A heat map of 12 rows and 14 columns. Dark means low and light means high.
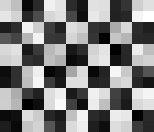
No row or column stands out. The values fall into two levels. A checkerboard runs through the table. On average the colour sits 50% of the way up the scale.
